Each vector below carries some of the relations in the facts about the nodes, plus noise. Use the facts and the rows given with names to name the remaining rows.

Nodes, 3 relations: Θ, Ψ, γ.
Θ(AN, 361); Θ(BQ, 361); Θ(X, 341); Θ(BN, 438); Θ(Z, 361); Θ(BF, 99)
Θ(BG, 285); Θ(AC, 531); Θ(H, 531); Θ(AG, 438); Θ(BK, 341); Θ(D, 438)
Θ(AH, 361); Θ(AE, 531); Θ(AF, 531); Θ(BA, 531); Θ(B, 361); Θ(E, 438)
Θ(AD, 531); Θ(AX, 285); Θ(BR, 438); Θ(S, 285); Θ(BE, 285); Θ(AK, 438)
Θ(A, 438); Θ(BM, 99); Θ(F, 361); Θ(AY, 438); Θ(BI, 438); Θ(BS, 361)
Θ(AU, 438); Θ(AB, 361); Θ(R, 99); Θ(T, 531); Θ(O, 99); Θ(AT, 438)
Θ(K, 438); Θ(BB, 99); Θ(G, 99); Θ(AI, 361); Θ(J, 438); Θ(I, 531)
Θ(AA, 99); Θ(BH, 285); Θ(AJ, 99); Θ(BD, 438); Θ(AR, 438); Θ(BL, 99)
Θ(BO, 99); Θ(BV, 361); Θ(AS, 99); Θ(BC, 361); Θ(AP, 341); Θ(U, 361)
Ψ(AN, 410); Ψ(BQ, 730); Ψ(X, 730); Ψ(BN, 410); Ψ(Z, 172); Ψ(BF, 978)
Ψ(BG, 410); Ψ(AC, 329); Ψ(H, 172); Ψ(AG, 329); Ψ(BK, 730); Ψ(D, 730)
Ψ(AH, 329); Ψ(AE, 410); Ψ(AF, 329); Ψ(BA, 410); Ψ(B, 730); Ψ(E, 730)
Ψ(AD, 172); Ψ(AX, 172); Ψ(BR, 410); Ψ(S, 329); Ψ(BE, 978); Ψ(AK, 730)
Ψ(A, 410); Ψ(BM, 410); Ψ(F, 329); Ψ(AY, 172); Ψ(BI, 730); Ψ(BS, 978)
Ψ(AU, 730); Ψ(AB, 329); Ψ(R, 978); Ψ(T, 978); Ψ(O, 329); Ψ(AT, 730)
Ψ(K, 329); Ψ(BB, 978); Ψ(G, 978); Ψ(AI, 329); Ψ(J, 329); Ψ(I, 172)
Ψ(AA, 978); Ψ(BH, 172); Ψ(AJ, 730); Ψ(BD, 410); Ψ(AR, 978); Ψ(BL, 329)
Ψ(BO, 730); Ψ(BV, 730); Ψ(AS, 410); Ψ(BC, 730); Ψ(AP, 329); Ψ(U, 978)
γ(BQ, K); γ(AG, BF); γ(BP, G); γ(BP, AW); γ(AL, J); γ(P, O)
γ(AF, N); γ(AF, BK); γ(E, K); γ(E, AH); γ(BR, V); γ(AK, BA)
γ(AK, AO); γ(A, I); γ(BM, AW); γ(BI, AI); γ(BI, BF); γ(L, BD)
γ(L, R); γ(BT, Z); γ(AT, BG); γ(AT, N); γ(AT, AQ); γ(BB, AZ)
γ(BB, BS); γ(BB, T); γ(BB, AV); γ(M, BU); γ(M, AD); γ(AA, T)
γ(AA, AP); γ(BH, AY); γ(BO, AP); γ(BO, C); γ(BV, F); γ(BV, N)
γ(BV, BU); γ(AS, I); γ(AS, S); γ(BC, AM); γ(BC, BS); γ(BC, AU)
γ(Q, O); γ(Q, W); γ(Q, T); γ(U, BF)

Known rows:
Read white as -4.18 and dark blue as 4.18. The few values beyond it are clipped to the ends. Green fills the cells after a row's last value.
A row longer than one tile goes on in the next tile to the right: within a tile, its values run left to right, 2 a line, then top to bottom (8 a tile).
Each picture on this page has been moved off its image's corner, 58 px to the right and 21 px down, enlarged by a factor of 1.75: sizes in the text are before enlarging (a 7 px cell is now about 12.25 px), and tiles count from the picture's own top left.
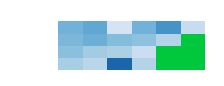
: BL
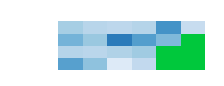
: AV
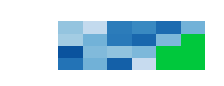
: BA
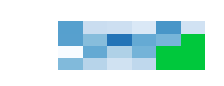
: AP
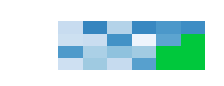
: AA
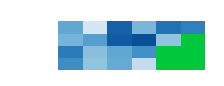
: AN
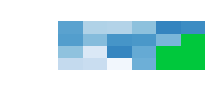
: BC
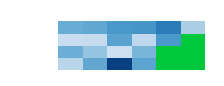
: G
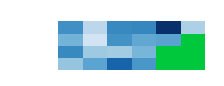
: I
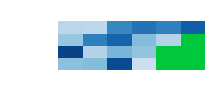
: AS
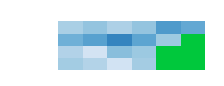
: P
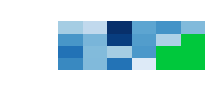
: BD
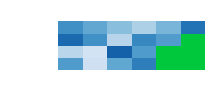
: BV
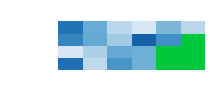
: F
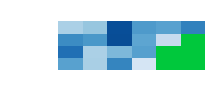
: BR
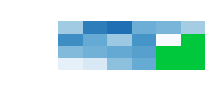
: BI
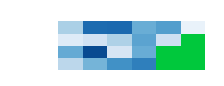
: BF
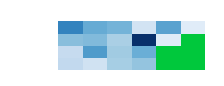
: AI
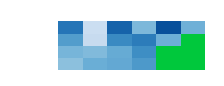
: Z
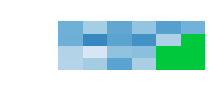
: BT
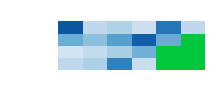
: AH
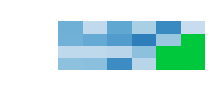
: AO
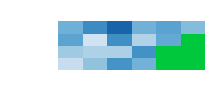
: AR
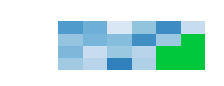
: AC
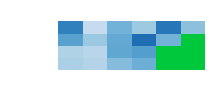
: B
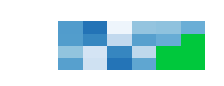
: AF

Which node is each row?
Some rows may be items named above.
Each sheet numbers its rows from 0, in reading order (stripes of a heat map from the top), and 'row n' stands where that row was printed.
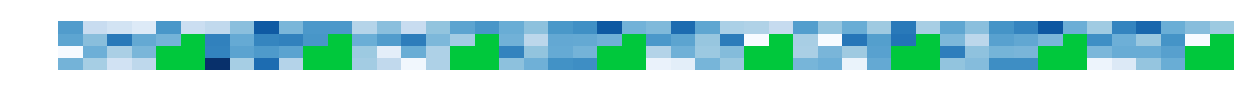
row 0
AP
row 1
BG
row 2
Q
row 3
H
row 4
AG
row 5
BS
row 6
H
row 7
BI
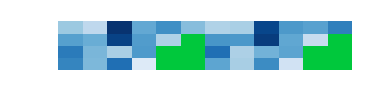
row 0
BD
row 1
BR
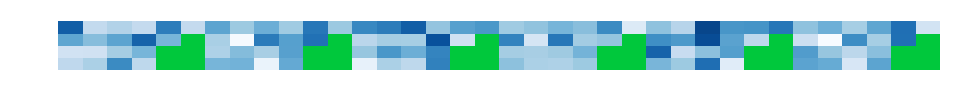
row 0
AH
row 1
BS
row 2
U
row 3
AU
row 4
A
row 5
T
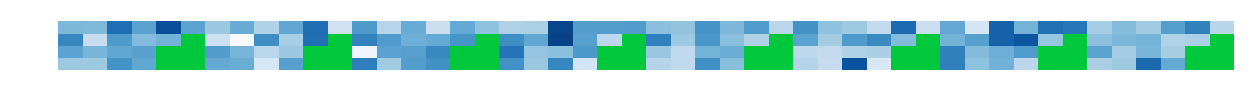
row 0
AX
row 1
T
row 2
BK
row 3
BN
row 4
D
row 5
S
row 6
AN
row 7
AJ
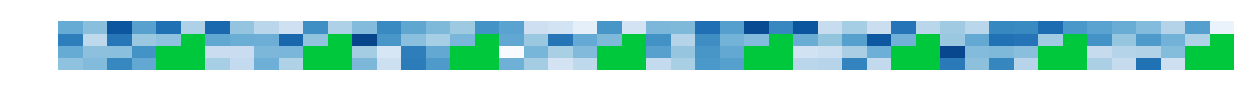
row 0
AY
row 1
AB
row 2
AT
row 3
AP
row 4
BH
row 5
AH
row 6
AE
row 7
J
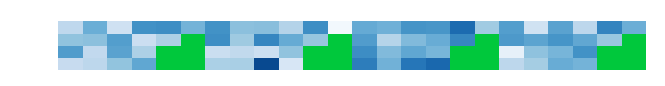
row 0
BO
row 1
K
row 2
AD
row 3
X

